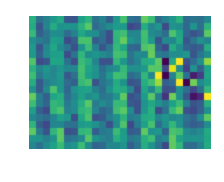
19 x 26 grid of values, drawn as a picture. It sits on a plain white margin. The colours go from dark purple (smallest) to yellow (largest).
Slope: none. Histogram: bell-shaped. Stripes: upright, repeating 6 times. Average level on the scale: 50%. Odd rows or columns: none. Odd patch: rougher, in the middle right.
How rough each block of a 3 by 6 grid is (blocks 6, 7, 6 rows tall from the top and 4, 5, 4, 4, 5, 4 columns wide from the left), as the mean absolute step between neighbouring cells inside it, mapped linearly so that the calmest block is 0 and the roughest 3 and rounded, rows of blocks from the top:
0 1 0 1 1 0 / 1 0 0 1 3 2 / 1 1 0 1 1 0
